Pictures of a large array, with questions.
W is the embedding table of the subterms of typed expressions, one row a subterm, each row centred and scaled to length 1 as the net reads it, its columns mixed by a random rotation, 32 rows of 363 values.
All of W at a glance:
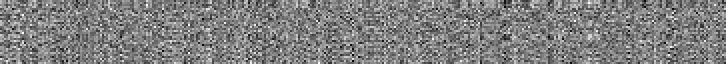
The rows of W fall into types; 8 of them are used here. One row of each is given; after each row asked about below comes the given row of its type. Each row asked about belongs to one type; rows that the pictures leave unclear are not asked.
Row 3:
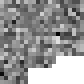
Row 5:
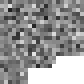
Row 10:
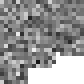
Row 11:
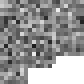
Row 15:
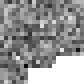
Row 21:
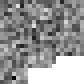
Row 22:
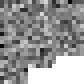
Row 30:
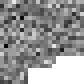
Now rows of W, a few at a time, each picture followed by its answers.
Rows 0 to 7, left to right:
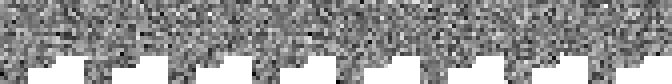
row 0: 3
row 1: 3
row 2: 22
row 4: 30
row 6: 10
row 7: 21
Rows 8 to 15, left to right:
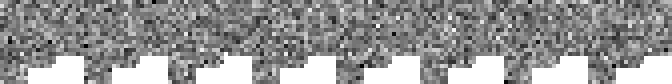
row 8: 11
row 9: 22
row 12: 15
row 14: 30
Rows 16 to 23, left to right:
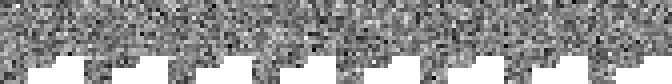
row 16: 21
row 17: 3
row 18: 5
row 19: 3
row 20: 11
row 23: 11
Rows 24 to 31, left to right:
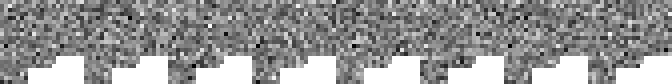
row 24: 30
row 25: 5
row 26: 15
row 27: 30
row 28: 5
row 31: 15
